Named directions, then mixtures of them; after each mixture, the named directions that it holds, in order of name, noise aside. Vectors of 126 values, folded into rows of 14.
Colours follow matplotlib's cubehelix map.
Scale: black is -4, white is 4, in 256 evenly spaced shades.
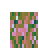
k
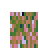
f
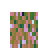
f, k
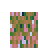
f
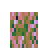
k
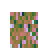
f, k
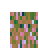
f, k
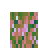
k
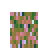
f, k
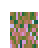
f, k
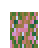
k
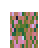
f, k
